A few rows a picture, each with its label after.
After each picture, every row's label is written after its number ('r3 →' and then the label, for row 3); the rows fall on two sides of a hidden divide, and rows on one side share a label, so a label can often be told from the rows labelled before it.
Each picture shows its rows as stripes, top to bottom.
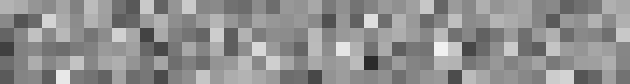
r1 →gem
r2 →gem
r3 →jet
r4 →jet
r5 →jet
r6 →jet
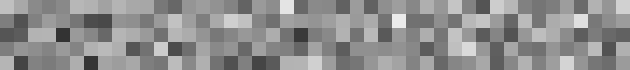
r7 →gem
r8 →jet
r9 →jet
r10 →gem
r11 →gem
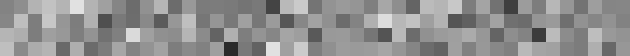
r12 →gem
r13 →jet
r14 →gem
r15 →gem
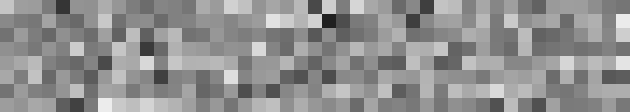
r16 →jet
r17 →gem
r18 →gem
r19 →jet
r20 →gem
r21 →jet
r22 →gem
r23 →gem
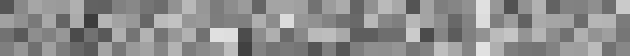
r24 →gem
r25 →gem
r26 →jet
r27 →gem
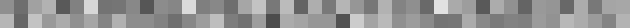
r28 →jet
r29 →gem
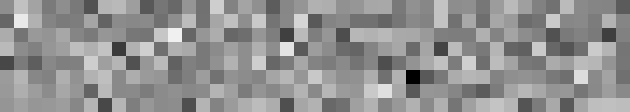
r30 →jet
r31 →jet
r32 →gem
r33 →gem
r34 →jet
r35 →gem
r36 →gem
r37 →jet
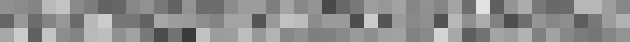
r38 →gem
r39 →gem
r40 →jet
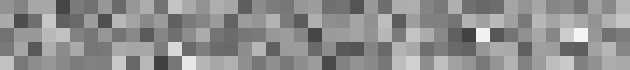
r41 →gem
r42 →jet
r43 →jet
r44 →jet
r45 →jet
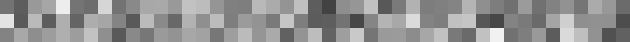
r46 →gem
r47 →gem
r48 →jet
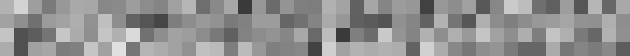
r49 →gem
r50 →jet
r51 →gem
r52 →jet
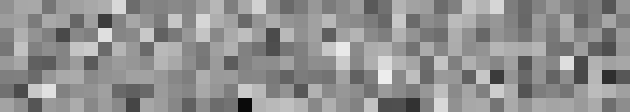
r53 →jet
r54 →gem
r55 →gem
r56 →jet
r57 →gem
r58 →gem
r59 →jet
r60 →gem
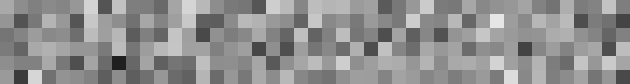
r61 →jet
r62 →jet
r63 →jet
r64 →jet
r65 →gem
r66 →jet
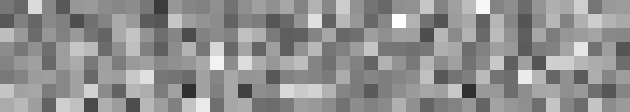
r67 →jet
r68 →jet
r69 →jet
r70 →jet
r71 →jet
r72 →gem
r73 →gem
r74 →gem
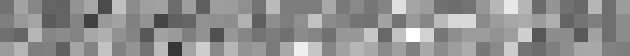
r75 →jet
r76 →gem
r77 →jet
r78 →gem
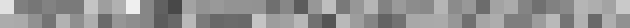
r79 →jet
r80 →jet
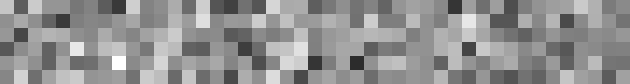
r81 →gem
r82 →gem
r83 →gem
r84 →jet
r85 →gem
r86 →jet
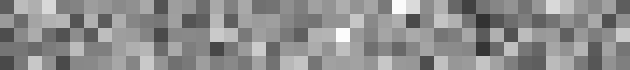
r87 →jet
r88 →jet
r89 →jet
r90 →jet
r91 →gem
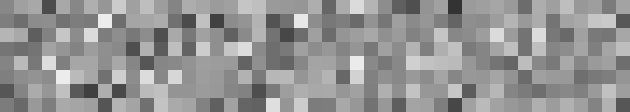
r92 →jet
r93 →gem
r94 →jet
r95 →jet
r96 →jet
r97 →jet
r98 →gem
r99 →jet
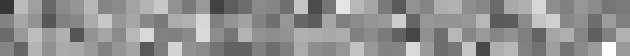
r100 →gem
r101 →gem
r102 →gem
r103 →jet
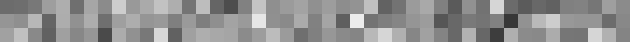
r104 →jet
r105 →jet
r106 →gem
